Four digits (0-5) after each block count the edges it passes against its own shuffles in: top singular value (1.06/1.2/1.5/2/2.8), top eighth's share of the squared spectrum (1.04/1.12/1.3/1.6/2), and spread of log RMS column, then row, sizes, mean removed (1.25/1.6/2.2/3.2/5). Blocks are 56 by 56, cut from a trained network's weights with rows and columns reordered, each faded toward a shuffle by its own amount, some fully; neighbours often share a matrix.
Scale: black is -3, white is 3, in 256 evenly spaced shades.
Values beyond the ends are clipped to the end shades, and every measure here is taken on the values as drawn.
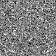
2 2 1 1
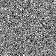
0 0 0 0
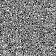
0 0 0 0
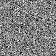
0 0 0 0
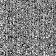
2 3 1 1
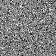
0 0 0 0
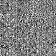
2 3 1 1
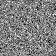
0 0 0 0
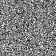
0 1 0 0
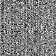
3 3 1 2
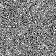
0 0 0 0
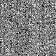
2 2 0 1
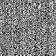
2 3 1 2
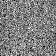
1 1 0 0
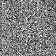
1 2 0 1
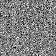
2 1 0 1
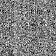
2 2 0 2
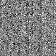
2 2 1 1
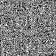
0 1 0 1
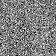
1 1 0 0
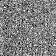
1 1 0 1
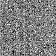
2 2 0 1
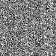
1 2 0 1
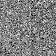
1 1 0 0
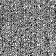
2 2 0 1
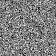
0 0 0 0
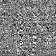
2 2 2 1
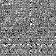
2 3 2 1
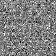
2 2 2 0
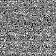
2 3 2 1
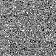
1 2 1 0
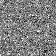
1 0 0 0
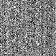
2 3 1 1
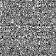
2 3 2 1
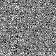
1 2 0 0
